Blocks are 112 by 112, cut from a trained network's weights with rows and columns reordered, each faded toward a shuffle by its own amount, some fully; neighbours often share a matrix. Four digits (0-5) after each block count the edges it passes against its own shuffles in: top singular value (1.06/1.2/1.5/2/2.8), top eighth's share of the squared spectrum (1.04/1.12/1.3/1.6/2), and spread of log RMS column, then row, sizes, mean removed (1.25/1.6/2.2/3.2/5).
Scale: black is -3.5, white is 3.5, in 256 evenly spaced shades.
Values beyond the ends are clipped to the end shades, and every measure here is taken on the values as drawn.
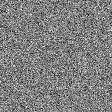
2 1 0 0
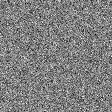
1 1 0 0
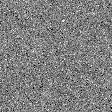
0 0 0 0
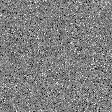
0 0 0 0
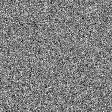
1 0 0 0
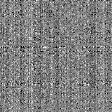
4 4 1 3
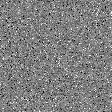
0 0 0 0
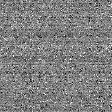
3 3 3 1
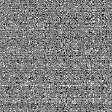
3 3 3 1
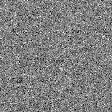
2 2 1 1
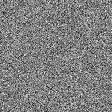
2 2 0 0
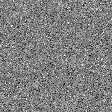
1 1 0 0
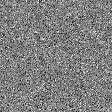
1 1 0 0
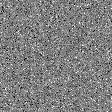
0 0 0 0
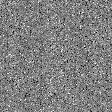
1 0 0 0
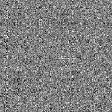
3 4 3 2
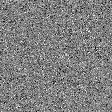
0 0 0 0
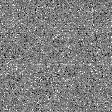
2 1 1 0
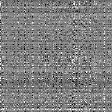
4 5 4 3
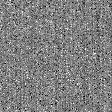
2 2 0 1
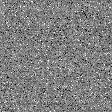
1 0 0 0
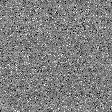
1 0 0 0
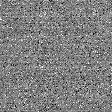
2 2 1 0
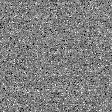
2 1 1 0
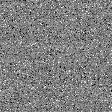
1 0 0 0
